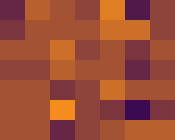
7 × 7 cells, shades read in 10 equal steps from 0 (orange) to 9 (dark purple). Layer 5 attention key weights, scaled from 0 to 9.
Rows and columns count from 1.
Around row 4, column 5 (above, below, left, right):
4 2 4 7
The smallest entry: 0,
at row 6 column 3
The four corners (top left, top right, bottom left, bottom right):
7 5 4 3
